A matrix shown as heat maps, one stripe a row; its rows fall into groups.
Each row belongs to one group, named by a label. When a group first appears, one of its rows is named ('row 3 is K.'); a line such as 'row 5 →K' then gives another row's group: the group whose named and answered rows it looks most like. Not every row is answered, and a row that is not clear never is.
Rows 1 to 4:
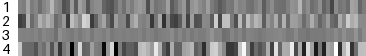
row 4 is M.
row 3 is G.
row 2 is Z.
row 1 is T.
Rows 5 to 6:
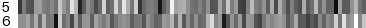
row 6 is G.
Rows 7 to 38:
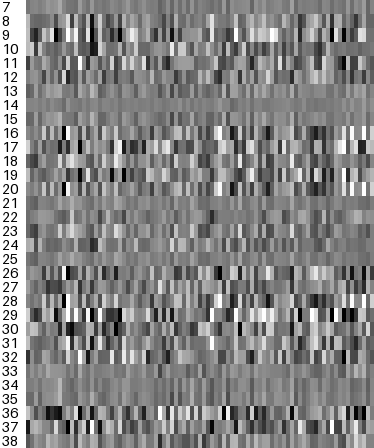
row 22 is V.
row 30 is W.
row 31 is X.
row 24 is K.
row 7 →Z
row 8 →X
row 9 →X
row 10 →K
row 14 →G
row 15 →Z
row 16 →G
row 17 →M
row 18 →G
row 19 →M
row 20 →G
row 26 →W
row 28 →G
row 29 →X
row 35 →Z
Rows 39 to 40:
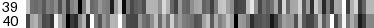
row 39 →M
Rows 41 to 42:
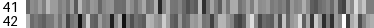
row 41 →Z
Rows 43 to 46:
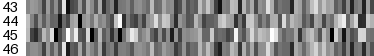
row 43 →W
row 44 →M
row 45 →X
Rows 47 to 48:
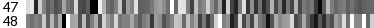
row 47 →K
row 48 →G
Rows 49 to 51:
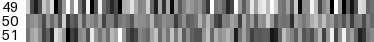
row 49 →X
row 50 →W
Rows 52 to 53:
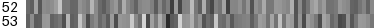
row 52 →Z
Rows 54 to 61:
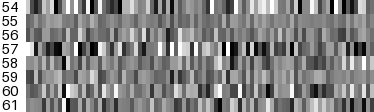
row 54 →X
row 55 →Z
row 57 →K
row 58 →G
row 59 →Z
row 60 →G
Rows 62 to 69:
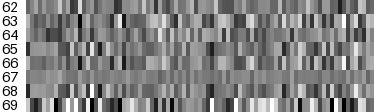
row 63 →M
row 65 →V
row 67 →Z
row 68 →V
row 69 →X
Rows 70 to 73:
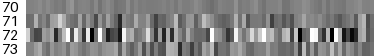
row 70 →V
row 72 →X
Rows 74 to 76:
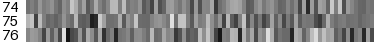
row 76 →W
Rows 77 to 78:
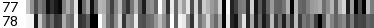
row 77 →K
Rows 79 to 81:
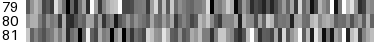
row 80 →W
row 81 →M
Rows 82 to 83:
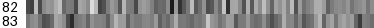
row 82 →Z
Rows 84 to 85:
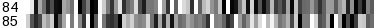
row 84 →K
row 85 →X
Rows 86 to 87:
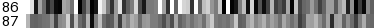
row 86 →K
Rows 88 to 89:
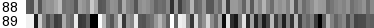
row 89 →K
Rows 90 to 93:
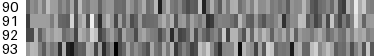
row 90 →Z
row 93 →W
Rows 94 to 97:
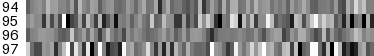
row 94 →Z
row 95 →W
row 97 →X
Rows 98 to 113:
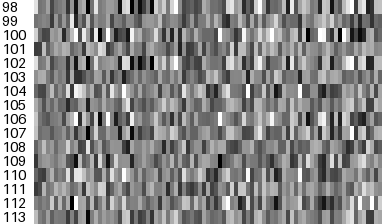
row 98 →M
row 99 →W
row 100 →X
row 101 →Z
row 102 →M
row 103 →W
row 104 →G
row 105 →M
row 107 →M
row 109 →V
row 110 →G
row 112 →G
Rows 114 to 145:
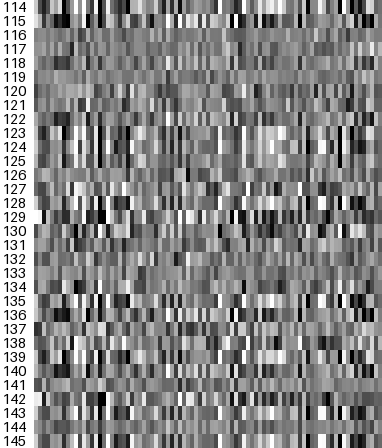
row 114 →X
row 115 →K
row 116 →T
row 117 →G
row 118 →K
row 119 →Z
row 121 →T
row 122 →K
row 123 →X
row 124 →X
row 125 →X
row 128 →X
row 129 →K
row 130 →V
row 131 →W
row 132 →T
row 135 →X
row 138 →G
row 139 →X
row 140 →K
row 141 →Z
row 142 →K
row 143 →X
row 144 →K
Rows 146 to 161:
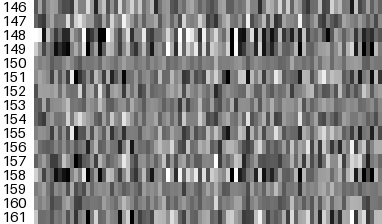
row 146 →T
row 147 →G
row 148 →K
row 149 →K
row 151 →W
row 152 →V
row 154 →G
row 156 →M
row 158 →K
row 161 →M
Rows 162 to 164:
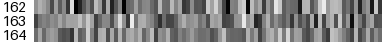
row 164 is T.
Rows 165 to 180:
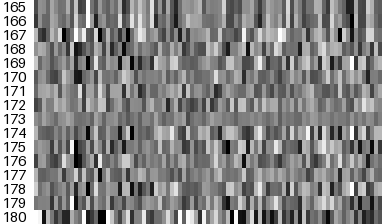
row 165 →T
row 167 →X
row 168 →W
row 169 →M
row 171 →V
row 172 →Z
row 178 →M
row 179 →W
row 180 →K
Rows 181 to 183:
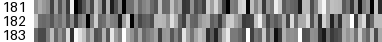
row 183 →G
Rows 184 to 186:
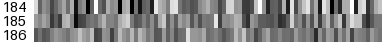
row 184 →M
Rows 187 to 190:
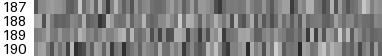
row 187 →V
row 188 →K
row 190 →W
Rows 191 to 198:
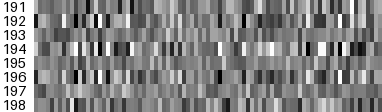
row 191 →M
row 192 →V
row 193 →K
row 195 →T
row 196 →V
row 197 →G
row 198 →W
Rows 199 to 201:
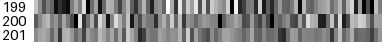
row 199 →K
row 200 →V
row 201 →V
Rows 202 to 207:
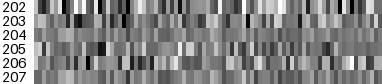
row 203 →W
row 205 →K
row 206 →M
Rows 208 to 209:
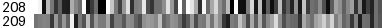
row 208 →K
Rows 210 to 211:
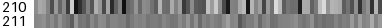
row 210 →W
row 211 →G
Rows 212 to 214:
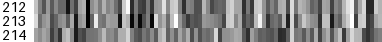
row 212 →M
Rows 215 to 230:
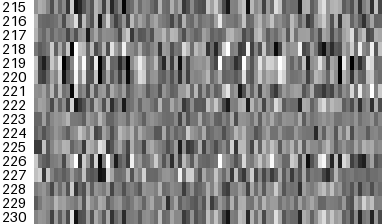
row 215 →W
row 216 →X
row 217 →M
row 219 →X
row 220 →X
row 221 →G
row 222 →W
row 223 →Z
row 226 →X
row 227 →K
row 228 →W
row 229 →Z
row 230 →W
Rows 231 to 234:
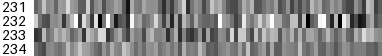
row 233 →Z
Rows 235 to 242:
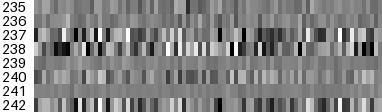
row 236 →Z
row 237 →V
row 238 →K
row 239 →G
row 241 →G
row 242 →V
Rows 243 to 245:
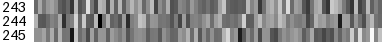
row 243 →T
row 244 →X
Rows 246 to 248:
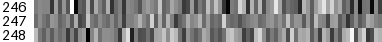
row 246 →W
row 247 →T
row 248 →M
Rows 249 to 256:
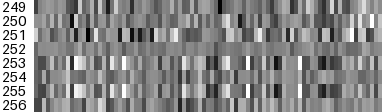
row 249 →V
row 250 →G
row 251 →M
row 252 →V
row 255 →G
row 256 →Z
